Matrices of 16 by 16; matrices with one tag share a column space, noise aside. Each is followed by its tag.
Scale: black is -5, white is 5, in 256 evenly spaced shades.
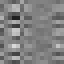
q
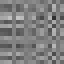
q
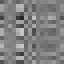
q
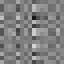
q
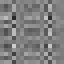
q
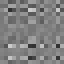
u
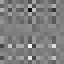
u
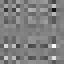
u
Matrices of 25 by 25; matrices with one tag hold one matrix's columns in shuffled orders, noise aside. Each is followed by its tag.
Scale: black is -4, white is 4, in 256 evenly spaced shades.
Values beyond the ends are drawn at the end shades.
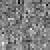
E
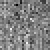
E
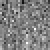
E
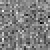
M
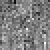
E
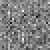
M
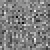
M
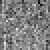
E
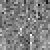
E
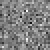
M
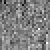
E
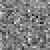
M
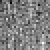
E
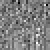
E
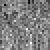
E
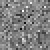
M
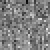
E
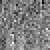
E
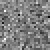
M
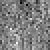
E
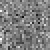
M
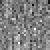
E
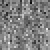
E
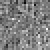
E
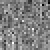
E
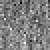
E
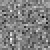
M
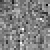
E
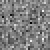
M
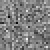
M
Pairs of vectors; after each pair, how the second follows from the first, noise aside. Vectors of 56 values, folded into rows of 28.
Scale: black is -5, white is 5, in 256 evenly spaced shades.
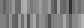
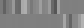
partly zeroed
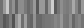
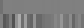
partly zeroed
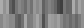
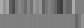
partly zeroed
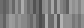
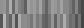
wrapped around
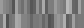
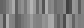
negated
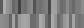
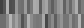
shuffled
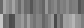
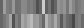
wrapped around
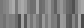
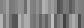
shuffled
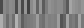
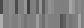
partly zeroed
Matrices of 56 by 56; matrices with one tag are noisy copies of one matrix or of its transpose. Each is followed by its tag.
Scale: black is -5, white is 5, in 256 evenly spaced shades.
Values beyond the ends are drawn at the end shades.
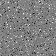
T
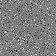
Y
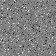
T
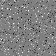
T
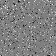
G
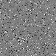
Y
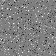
T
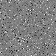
Y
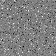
T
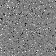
G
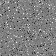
T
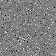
Y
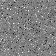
T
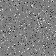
Y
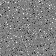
T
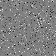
Y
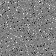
T
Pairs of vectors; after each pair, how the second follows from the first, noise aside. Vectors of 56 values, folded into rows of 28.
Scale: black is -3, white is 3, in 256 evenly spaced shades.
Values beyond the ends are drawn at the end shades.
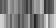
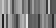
shuffled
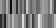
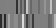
partly zeroed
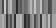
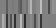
partly zeroed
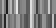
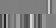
partly zeroed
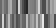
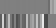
partly zeroed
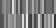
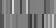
partly zeroed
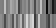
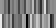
shuffled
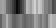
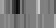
partly zeroed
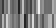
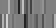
partly zeroed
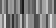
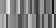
shuffled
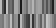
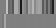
partly zeroed
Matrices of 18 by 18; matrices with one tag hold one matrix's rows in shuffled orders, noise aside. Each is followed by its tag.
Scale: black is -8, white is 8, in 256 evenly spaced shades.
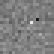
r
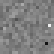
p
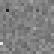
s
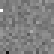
s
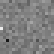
s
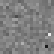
p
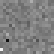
s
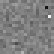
p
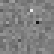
r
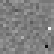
p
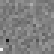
s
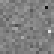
p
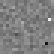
p
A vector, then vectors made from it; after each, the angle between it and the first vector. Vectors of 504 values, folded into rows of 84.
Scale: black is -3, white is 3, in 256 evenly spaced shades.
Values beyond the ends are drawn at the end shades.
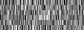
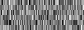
partly opposed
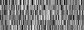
nearly parallel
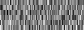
orthogonal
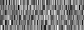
partly aligned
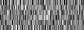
nearly parallel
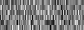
partly aligned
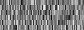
orthogonal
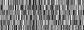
partly opposed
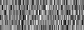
partly aligned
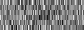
nearly opposite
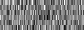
nearly opposite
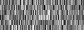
nearly parallel
